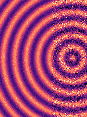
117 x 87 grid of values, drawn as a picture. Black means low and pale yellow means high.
Concentric rings centre on the middle right. Overall the values sit about 50% of the way up the scale. A vertical seam about 60% of the way across splits the table, and the left part is calmer. There is no overall slope.
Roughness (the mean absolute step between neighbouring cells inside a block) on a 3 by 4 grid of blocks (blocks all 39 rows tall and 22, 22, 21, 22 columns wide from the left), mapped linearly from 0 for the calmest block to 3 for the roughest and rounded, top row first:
0023 / 0023 / 0023
